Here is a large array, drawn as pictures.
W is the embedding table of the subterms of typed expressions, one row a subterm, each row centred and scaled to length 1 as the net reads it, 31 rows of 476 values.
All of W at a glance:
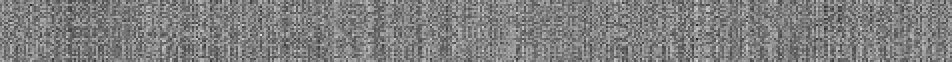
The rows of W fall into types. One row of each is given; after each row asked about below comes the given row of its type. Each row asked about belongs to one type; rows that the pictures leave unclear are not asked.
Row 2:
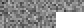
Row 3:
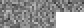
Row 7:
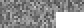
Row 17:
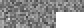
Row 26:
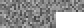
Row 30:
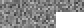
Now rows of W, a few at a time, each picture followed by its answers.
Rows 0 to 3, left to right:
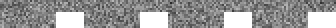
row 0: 17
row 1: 26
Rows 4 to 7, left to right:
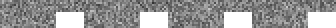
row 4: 30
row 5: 3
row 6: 17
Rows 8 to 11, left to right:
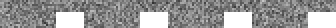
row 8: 30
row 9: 3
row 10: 3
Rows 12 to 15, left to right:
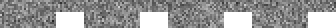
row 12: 3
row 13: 7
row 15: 3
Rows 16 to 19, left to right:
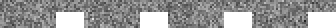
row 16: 17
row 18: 7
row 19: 3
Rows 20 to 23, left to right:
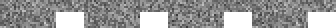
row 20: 26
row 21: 17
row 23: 26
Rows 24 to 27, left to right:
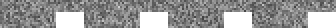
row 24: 7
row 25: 7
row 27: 7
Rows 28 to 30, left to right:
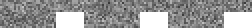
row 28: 26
